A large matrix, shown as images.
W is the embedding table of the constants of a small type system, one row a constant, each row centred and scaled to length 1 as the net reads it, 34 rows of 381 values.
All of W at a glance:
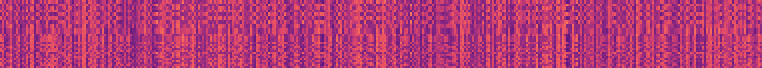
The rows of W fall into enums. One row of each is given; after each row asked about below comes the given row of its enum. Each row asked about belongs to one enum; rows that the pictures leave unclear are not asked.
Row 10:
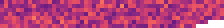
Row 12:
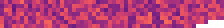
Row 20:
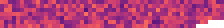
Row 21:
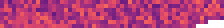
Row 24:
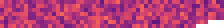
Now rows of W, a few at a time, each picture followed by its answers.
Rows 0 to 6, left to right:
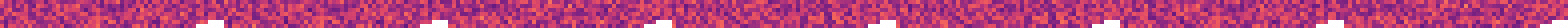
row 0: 24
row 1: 24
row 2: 10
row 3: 12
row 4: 12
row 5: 24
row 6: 10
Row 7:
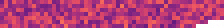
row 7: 10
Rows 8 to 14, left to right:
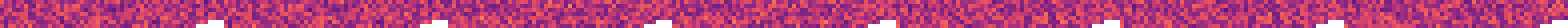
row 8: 24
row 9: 24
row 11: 10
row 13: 12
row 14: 21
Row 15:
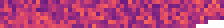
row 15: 21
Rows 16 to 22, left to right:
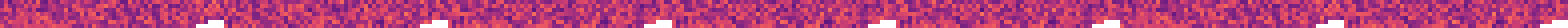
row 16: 21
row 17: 24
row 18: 20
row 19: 20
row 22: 20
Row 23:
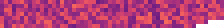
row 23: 12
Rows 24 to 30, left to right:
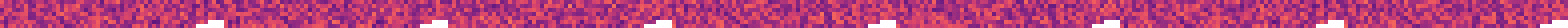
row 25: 20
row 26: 10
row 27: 12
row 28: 21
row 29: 24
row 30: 12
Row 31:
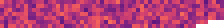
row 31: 24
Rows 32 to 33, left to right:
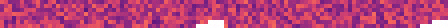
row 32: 20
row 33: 12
